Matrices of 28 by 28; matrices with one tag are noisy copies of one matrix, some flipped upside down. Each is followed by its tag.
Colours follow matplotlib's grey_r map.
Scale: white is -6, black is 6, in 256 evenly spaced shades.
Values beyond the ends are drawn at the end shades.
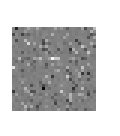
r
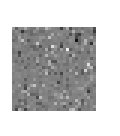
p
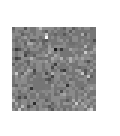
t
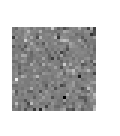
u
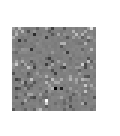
t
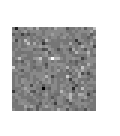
r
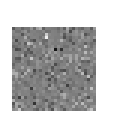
t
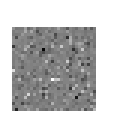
r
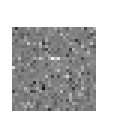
r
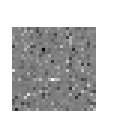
r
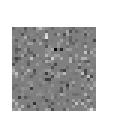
t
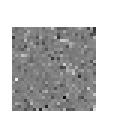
u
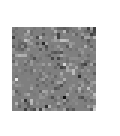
u
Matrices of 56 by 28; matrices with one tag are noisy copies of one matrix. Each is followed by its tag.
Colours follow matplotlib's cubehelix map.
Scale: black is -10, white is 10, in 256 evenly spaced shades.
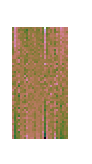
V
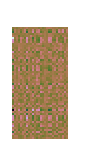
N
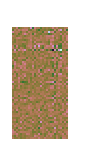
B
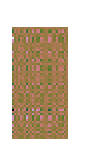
N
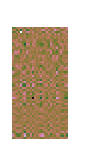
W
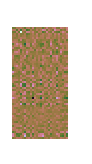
W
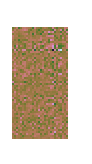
B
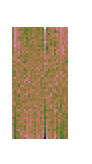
V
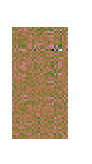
B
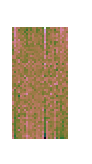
V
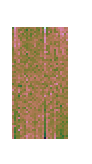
V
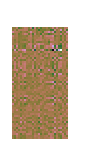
B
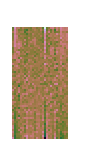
V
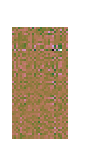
B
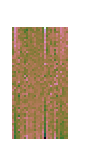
V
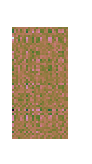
N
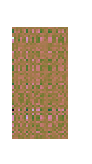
N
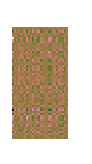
N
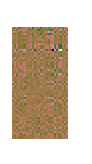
B
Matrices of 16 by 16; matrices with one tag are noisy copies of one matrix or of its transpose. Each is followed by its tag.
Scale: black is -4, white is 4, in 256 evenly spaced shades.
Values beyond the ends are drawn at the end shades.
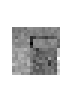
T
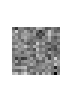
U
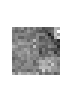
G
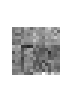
T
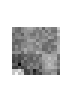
G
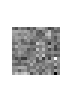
U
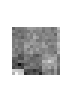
G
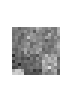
G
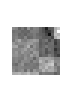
G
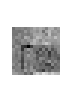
T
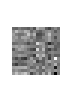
U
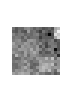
G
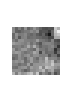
G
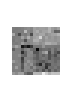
T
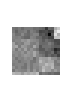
G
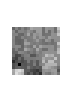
G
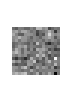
U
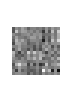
U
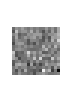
U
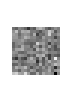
U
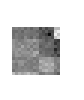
G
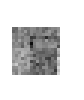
T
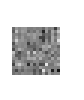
U
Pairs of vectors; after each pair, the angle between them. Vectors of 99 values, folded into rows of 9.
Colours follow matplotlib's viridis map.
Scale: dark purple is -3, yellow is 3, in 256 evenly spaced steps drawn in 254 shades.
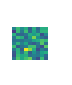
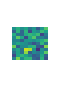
nearly parallel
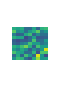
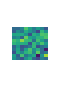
nearly opposite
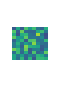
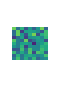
nearly opposite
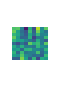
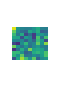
partly aligned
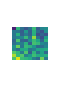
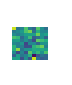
partly opposed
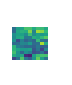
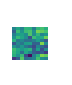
nearly parallel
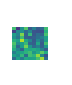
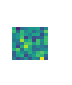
partly aligned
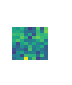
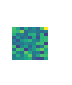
orthogonal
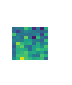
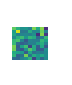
partly opposed
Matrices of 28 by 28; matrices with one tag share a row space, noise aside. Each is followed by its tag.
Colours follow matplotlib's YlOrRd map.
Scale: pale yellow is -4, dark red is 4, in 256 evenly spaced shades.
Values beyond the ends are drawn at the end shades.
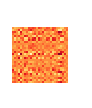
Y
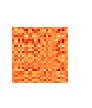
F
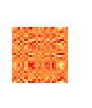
Y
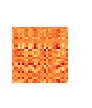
F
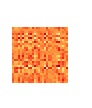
F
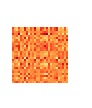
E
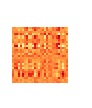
F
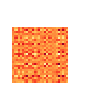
F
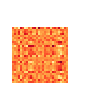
Y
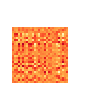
F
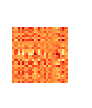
F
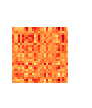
F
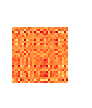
E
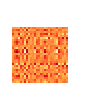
E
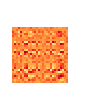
Y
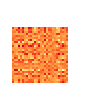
F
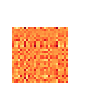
E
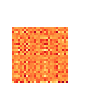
E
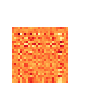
Y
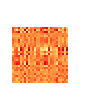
E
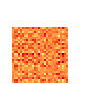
F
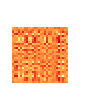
F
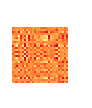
E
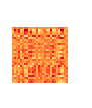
Y
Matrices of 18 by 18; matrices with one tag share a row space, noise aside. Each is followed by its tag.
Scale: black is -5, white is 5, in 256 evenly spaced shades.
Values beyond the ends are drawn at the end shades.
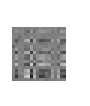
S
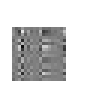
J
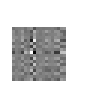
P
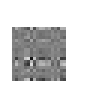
S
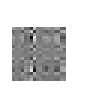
P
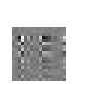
J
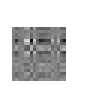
S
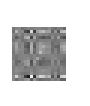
S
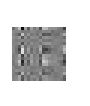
J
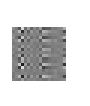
J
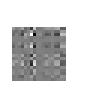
P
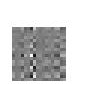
P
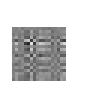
S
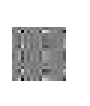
J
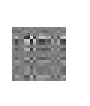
S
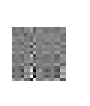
P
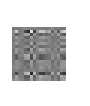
S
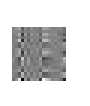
J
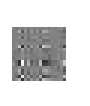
J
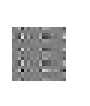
J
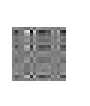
S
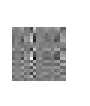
P
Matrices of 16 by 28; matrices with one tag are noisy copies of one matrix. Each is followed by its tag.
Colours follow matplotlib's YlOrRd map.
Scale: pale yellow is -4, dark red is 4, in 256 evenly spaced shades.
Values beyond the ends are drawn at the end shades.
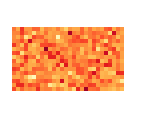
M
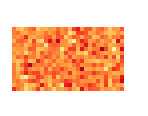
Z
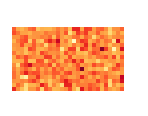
Z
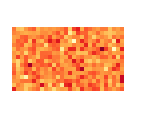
Z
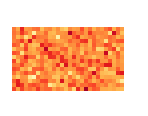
M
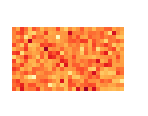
M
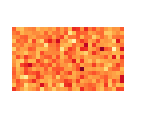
Z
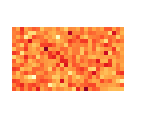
M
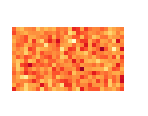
Z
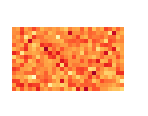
M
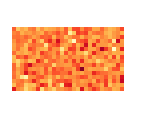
Z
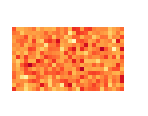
Z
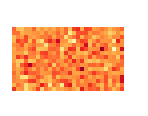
Z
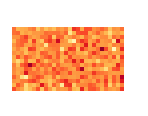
Z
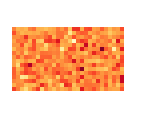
Z
